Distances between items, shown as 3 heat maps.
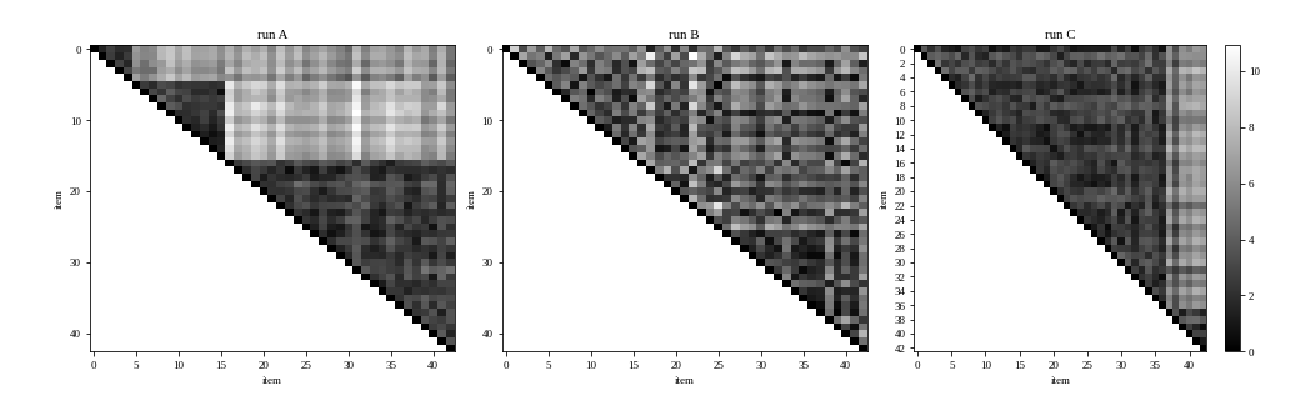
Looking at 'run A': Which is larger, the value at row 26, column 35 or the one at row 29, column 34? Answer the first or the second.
the first
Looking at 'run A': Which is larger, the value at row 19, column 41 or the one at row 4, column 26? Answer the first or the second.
the second
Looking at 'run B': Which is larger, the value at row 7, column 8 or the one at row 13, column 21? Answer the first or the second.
the first
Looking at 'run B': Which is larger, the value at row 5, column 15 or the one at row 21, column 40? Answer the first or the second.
the first
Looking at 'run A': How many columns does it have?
43
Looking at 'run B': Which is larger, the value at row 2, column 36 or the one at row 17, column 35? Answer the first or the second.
the first
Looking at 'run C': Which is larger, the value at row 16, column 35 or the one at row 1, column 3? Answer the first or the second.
the second
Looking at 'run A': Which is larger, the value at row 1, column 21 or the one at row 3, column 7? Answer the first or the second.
the first
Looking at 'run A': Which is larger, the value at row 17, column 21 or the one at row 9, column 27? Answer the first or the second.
the second
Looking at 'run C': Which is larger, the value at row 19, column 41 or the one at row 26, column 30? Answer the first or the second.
the first
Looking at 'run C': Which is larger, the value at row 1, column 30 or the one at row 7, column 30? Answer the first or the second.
the first
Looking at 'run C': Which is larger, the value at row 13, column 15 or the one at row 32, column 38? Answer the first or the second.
the second
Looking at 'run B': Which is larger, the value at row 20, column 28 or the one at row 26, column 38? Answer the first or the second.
the second
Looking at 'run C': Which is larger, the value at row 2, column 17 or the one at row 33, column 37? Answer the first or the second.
the second
